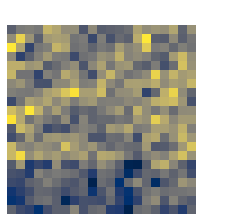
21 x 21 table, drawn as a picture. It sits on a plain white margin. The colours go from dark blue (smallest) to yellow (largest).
The histogram is bell-shaped. The top part is higher, up to a seam about 70% of the way down. The ninth with the lowest average is the bottom middle.
